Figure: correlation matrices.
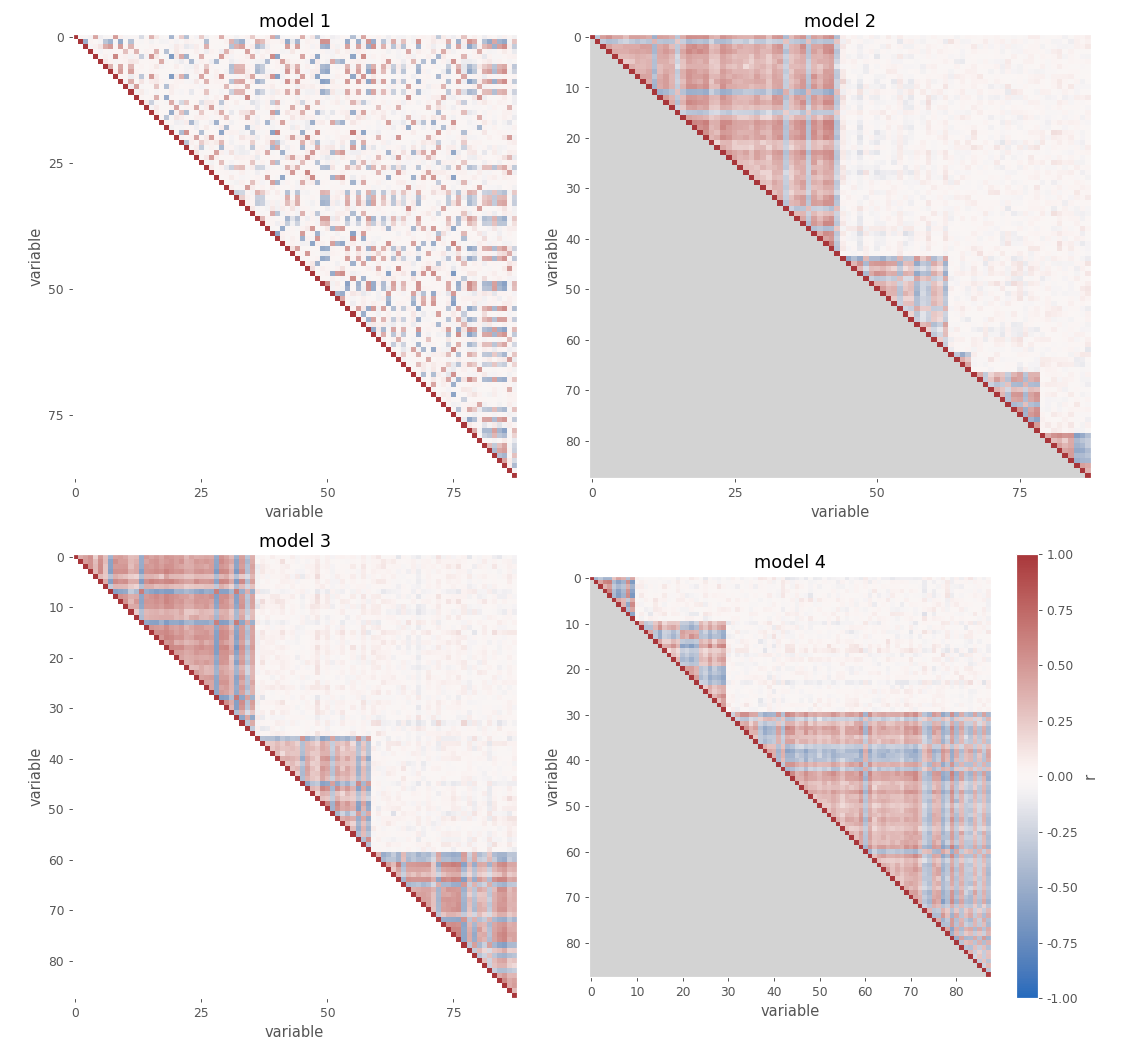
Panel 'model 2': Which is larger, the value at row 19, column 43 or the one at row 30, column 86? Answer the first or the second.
the second
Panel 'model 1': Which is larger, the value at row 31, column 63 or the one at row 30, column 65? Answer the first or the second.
the first
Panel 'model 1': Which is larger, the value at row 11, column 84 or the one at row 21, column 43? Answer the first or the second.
the first
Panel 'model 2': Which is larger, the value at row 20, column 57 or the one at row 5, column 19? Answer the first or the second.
the second
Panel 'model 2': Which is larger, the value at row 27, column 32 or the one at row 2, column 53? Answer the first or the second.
the first
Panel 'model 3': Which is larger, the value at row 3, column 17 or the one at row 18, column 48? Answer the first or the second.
the first
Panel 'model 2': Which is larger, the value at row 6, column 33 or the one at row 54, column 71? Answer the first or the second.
the first
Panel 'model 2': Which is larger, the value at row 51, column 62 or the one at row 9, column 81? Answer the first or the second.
the second
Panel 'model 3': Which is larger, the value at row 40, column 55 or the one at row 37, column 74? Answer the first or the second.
the first
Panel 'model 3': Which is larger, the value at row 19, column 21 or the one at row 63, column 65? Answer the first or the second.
the first
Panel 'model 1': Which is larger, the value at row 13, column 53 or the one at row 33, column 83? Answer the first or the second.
the first
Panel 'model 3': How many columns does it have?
88
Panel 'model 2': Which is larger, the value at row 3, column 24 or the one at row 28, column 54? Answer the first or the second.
the first
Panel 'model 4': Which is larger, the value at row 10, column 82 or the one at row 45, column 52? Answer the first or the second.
the second
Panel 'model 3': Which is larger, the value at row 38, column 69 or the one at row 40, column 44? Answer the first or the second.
the second
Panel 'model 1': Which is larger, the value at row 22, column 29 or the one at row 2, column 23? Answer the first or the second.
the second
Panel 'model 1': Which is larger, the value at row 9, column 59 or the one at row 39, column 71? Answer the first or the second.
the first
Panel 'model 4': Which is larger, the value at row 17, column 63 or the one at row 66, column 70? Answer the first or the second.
the second
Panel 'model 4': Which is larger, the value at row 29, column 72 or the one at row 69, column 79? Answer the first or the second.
the second
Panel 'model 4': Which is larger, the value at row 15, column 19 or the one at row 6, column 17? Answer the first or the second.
the first
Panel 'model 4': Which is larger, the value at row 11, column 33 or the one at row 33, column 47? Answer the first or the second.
the second
